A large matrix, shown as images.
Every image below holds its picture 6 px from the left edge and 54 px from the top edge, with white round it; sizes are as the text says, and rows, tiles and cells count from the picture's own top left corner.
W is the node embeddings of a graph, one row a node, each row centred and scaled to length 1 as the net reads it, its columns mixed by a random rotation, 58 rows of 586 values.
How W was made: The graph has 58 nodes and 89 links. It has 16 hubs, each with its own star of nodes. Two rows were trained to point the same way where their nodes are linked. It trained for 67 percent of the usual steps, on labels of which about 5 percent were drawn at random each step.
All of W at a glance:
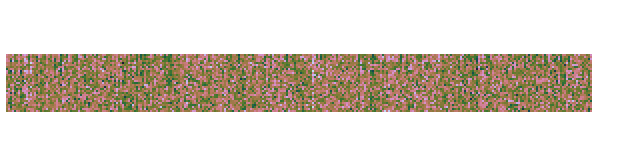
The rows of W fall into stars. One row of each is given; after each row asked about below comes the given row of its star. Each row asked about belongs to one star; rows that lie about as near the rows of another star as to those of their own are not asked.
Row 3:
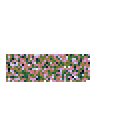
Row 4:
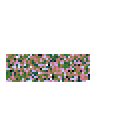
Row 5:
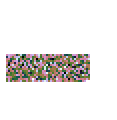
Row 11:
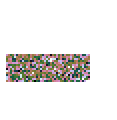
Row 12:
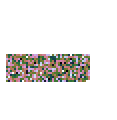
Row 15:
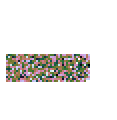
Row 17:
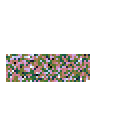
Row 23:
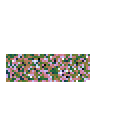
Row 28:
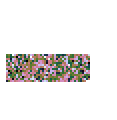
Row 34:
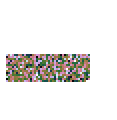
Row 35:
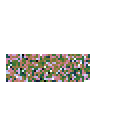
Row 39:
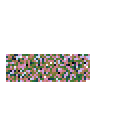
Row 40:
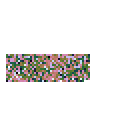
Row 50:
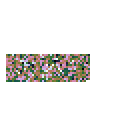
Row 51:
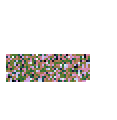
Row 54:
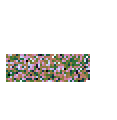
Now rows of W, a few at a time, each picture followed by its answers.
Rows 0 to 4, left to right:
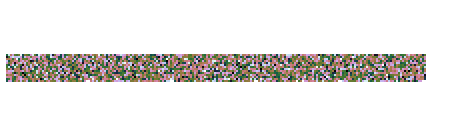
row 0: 35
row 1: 5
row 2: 5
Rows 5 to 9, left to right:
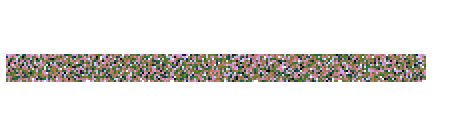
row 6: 15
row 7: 34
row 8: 17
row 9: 12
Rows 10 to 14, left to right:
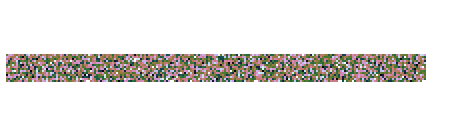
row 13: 12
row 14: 12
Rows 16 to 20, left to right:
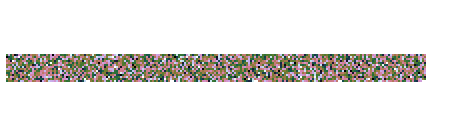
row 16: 23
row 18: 40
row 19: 50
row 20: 28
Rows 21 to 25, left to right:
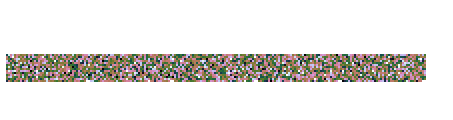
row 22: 15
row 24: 51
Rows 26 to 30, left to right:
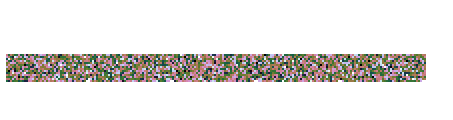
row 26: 11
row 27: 28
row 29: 4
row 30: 11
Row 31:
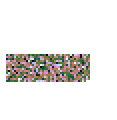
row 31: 28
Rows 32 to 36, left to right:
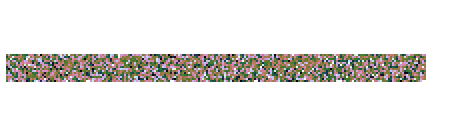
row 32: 40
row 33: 3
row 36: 34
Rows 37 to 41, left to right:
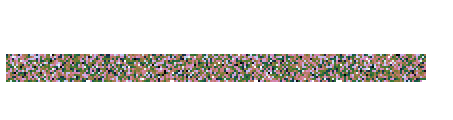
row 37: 35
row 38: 5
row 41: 54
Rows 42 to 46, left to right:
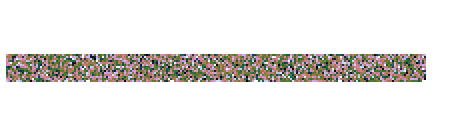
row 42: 15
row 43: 23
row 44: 4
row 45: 39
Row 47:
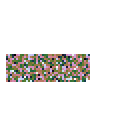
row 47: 17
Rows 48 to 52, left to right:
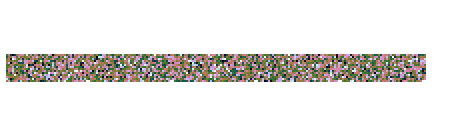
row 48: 50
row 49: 11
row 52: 34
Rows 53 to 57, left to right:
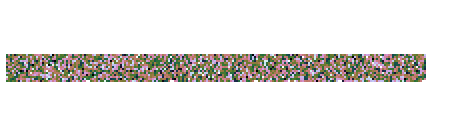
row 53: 50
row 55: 51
